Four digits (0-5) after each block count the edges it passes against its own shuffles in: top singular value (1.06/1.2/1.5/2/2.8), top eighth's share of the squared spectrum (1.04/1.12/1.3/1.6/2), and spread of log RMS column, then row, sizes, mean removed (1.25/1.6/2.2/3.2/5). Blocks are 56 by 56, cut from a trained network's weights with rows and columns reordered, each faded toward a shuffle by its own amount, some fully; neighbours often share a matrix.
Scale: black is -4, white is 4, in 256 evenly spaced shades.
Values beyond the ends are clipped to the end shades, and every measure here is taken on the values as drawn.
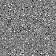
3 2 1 0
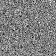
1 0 0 0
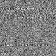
3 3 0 2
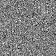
1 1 0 0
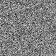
0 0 0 0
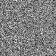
1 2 1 0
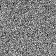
0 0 0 0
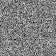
0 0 0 0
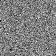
0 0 0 0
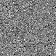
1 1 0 0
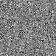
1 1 0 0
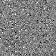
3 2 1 1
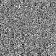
2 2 0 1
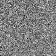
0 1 0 1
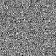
3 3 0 2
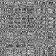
4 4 1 3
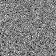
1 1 0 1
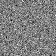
2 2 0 0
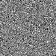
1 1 0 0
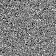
1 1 0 0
